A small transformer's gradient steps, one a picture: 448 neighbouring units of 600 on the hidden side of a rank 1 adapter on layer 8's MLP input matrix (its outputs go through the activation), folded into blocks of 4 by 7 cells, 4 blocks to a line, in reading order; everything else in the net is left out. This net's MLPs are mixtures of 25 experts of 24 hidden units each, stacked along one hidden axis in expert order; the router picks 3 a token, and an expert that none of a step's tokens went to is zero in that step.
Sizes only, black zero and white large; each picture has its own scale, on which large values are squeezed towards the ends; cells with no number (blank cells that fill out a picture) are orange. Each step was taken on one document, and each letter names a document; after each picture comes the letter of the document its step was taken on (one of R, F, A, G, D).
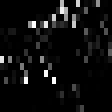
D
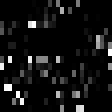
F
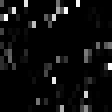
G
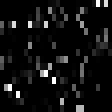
F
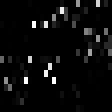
D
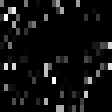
G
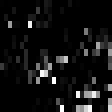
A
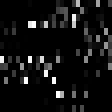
D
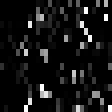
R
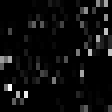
F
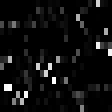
F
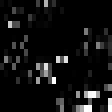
A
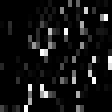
R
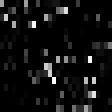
G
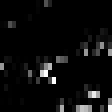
A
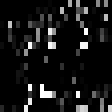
R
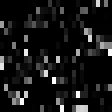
F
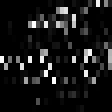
D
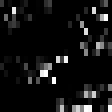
A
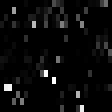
F
